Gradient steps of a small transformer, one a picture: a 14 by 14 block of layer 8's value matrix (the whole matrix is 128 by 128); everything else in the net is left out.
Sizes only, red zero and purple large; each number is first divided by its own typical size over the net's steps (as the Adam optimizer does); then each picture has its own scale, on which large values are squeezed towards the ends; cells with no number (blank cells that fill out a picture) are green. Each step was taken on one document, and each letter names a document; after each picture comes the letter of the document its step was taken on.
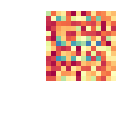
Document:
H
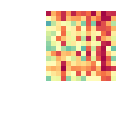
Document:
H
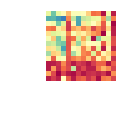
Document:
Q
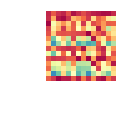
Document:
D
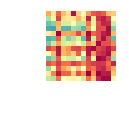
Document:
D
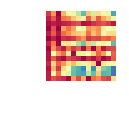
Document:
D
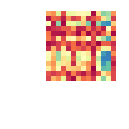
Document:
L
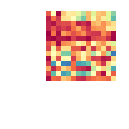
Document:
D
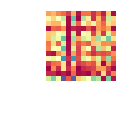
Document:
Q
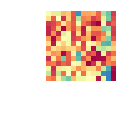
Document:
L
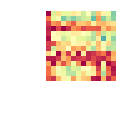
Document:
D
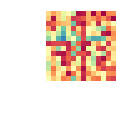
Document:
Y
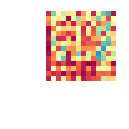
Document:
L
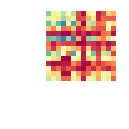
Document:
Y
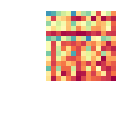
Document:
Q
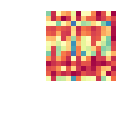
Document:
Q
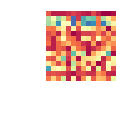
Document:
Q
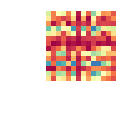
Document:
H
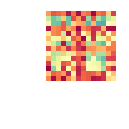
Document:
L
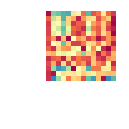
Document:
H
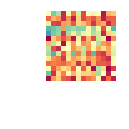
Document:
H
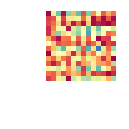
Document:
H
